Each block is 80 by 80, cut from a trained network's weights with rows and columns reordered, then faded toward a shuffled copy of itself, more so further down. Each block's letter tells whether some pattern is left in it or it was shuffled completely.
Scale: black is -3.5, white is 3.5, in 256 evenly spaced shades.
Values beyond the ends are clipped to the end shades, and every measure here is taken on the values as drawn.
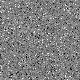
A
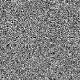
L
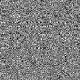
L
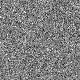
A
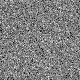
A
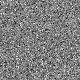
A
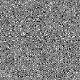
L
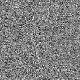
L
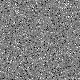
A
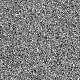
A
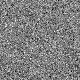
A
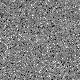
A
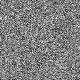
L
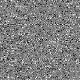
L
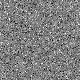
A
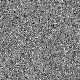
A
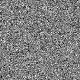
L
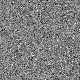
A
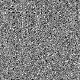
L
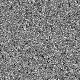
A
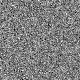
A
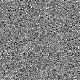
L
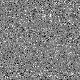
L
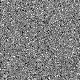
L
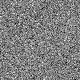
A
